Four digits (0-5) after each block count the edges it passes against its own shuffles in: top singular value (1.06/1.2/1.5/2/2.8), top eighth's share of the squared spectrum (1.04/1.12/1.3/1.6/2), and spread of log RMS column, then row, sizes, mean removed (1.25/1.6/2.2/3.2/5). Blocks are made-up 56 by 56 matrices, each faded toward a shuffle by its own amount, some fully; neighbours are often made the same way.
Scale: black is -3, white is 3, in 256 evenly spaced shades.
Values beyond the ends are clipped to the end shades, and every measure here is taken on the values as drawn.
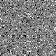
3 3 0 1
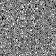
3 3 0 1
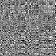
4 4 2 3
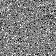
0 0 0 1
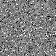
1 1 0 0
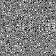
3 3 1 1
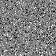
2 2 0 0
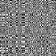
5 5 3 3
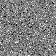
2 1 0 0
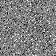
1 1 0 0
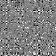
4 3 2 2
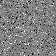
0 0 0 0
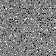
2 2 0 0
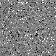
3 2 0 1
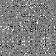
3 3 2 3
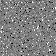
2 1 0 0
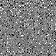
3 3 1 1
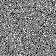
0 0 0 0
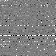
4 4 0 2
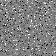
0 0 0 0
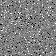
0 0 0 0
